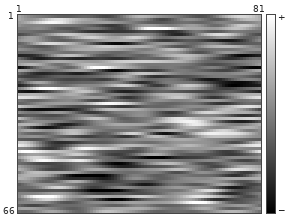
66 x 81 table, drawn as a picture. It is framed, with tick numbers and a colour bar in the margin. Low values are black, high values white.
On average the colour sits 50% of the way up the scale. The halves do not mirror each other. Streaks run across, left to right. The histogram is bell-shaped. The bottom middle is the ninth with the lowest average.
